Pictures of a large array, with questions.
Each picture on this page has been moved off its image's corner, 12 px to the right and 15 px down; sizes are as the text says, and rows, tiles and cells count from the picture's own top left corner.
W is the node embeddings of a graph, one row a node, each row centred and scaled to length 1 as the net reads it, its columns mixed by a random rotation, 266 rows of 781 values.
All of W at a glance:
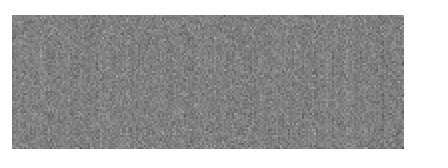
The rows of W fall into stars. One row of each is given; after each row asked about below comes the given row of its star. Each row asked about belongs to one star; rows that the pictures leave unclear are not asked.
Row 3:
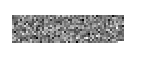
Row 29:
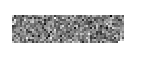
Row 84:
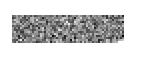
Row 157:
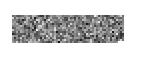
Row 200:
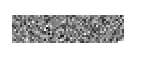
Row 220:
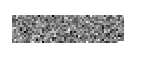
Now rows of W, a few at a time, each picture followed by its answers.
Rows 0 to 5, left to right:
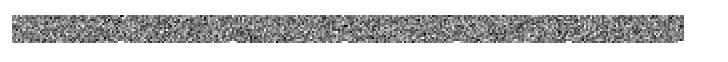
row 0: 200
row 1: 157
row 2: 3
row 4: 29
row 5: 3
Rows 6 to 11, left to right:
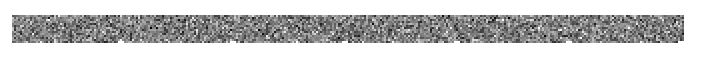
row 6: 157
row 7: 84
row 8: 29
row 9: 84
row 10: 157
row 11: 220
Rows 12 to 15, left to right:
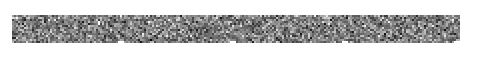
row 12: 157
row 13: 220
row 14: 220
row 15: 29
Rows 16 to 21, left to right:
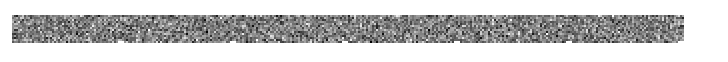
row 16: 157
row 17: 200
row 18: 220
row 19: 3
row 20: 3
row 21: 3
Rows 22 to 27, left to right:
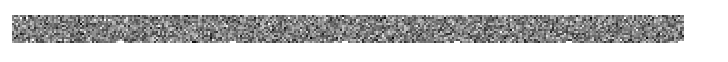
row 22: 157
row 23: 200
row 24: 220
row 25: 220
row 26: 3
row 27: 157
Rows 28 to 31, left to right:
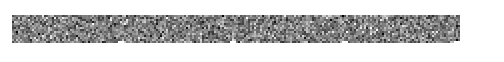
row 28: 29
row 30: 220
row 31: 3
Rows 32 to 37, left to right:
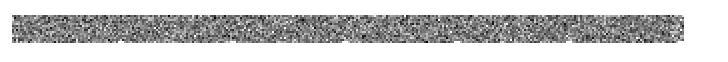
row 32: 200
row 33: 84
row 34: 29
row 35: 3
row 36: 29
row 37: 3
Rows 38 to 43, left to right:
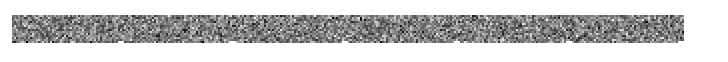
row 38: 3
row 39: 3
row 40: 220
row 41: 157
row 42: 84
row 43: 84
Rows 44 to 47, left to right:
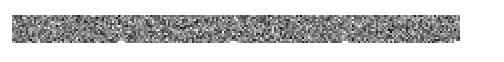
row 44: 29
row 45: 84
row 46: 29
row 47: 84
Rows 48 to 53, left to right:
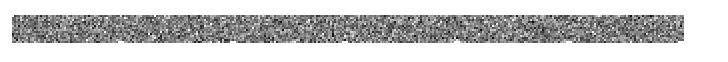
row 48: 157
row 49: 29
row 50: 3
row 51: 84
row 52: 84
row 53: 3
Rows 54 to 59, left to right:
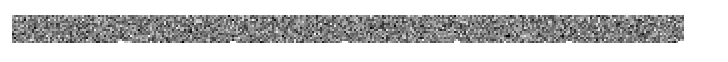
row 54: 157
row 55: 220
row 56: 3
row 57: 157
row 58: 200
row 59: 157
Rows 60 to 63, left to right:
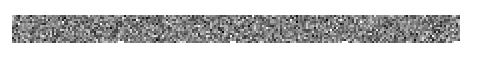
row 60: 200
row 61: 29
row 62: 29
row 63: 3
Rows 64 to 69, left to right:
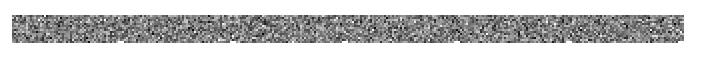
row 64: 157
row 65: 3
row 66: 29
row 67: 84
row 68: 157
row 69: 29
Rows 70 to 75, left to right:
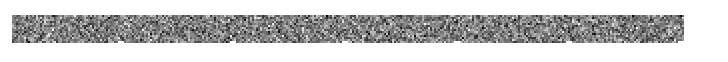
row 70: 220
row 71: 29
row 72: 84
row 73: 200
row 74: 157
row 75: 200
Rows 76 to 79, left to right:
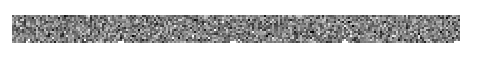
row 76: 200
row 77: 29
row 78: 157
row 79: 84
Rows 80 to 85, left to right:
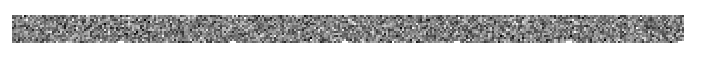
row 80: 200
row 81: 157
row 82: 157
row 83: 200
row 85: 200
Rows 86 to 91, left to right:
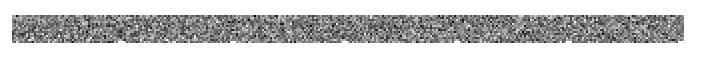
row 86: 157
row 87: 84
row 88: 157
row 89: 84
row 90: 220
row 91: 29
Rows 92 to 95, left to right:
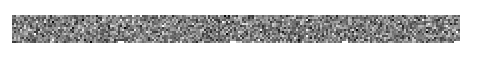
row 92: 3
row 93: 200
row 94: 84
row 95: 29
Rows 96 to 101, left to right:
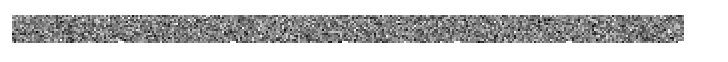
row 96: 157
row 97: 84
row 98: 220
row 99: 29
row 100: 29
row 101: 220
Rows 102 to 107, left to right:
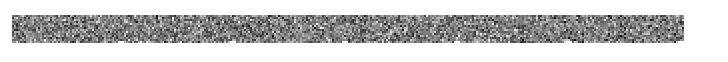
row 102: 84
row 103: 200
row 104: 29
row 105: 220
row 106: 84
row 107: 200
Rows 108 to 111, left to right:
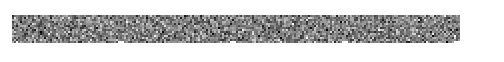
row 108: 84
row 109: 29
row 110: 84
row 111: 84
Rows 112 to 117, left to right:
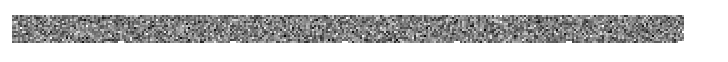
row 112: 29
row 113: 3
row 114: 200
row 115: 29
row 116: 29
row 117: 220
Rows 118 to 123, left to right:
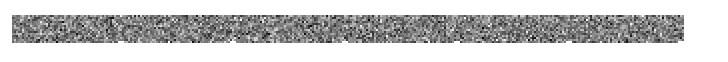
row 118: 220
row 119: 200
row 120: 157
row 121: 3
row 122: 157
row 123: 157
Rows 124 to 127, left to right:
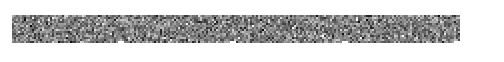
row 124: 157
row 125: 200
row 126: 3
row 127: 157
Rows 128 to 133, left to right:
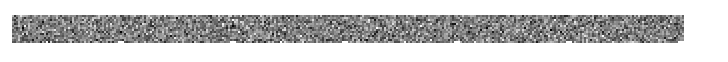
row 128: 3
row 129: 3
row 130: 200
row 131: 29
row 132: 84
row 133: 29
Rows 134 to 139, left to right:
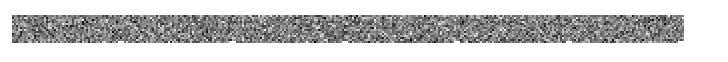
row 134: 84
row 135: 200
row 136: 3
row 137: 157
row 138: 220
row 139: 200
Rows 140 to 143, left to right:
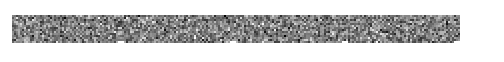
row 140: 200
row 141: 84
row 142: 200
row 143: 220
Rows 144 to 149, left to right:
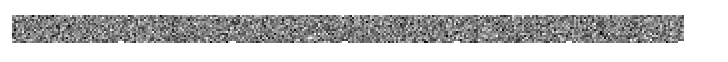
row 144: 157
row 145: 220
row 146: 3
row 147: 3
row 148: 220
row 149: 3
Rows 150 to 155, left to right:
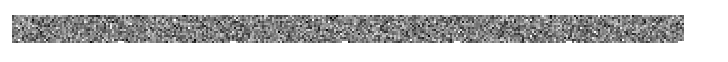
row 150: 3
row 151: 200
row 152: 84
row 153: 220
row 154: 84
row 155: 29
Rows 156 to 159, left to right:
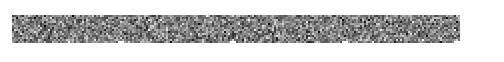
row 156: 29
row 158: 29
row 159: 157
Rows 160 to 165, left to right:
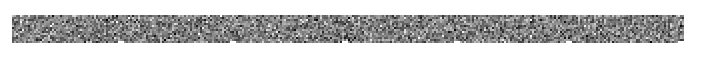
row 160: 220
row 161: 157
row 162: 84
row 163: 84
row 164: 84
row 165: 3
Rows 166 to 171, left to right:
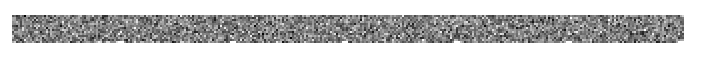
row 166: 200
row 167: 29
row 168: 29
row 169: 157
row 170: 200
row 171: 157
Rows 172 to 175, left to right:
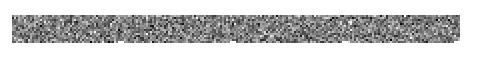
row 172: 3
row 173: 3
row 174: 220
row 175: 29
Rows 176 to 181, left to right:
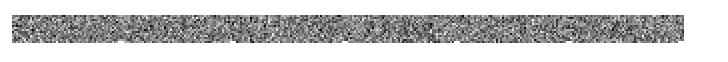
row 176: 84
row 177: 84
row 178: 3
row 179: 157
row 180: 3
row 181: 84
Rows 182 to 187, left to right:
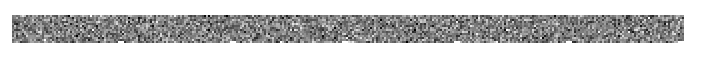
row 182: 220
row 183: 3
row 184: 200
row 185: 157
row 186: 84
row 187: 3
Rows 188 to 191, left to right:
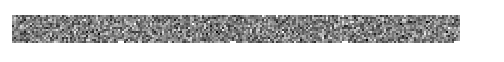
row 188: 157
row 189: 200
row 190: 3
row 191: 29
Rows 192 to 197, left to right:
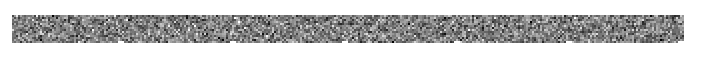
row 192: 220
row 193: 200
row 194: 29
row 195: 220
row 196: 84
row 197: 84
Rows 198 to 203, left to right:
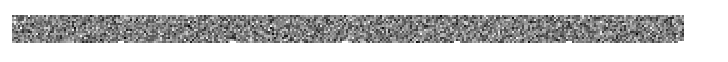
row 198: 29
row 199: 157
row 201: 200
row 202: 200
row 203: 220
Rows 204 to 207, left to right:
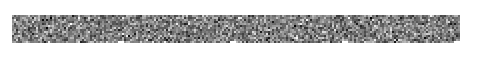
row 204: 200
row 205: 220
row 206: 84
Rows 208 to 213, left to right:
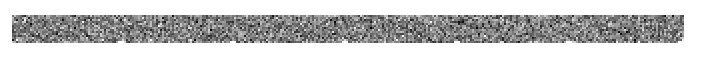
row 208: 29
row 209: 200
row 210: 220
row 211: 157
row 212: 220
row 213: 200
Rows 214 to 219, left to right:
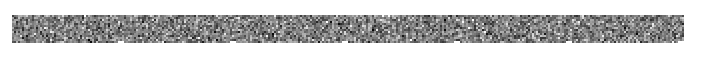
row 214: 3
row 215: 3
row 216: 29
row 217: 3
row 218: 29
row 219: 200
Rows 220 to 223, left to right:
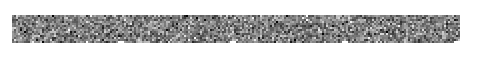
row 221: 200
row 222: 157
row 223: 29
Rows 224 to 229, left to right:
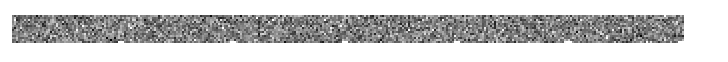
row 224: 29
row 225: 157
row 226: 157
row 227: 29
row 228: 157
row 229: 220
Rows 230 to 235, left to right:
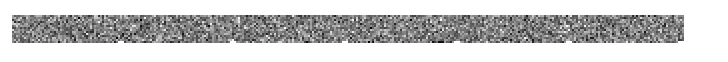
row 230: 157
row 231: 157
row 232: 29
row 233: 157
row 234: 220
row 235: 3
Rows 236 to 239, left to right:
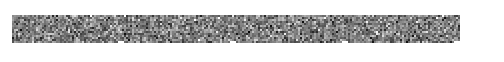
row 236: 220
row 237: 157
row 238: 157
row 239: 220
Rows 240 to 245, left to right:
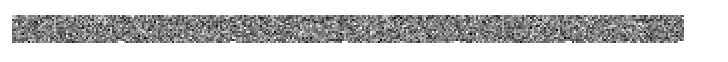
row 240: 157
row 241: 3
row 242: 29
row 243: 200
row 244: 84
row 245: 200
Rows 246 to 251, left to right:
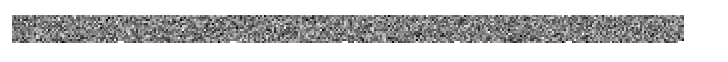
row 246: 220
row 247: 220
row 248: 29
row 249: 220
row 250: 220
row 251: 3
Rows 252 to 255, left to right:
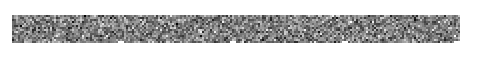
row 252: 84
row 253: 29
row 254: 220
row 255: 29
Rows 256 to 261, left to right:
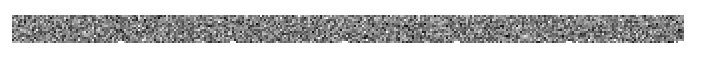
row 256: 84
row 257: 157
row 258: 220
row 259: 157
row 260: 3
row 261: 84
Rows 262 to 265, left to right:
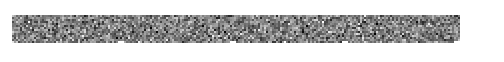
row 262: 84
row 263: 84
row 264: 220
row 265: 29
